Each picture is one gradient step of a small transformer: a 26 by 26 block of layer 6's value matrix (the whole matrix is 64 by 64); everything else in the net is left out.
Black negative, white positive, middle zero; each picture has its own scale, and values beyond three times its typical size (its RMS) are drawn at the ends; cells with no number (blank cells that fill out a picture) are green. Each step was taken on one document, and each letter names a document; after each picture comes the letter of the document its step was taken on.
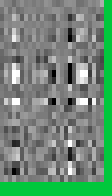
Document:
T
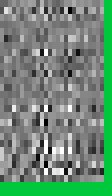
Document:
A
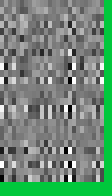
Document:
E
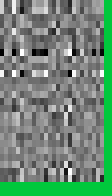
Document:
E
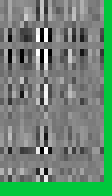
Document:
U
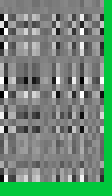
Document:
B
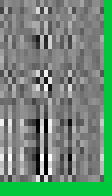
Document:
U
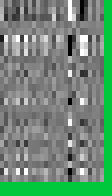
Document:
T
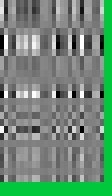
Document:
B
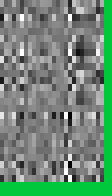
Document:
E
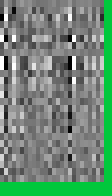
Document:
E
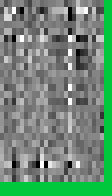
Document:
A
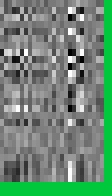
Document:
T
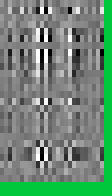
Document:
U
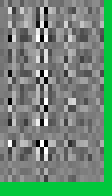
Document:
U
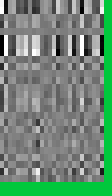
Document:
B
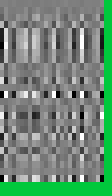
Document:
B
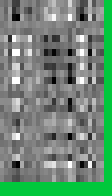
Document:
T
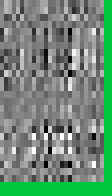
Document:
A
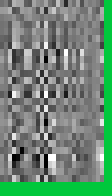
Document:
A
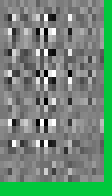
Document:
A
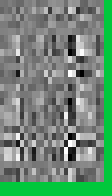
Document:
T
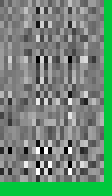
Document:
U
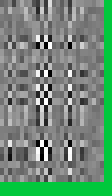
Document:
U
